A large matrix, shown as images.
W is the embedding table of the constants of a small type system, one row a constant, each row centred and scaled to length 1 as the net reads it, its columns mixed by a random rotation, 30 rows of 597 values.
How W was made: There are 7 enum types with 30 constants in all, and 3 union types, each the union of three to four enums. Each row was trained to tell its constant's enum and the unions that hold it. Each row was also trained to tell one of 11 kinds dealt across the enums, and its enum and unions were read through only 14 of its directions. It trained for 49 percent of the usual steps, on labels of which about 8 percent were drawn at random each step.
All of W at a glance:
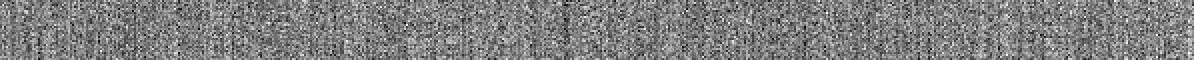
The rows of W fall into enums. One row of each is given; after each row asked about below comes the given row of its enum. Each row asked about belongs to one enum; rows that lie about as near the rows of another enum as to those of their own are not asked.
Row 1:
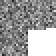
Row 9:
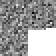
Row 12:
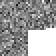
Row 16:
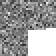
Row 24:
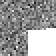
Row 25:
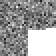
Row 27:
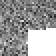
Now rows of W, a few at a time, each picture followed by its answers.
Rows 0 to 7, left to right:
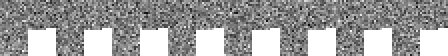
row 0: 27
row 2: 27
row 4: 24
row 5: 25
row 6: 12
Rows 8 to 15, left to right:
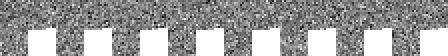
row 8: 24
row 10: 9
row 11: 12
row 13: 24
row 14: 24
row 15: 12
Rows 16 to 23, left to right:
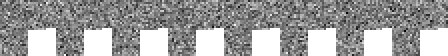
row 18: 12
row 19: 9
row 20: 16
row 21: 16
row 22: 24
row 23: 25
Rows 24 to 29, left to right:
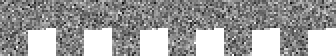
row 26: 16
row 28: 9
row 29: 16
